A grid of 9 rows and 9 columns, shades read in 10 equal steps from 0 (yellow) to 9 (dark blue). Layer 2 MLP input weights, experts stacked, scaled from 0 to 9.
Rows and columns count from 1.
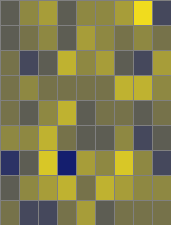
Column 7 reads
3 5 6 2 5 4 1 3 5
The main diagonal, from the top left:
6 5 6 5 6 6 1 4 5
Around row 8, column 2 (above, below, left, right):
6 7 6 3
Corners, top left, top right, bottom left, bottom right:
6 7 5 5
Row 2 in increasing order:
3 4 4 4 5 5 5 6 6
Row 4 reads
5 4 5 5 5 5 2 2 4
